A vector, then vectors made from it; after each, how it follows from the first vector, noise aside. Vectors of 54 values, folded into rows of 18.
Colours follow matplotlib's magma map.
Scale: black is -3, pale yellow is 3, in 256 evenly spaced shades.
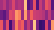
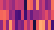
negated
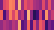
wrapped around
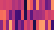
negated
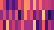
wrapped around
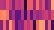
negated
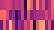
negated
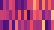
wrapped around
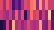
wrapped around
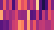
wrapped around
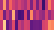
wrapped around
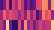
wrapped around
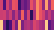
wrapped around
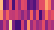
wrapped around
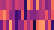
negated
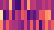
wrapped around
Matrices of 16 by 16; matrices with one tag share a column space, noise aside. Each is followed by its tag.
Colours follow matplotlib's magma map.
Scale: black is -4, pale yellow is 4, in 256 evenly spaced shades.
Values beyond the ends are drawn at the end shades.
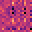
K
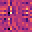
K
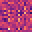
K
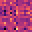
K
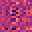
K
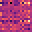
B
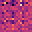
B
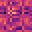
K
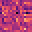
K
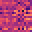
K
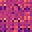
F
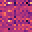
B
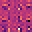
F
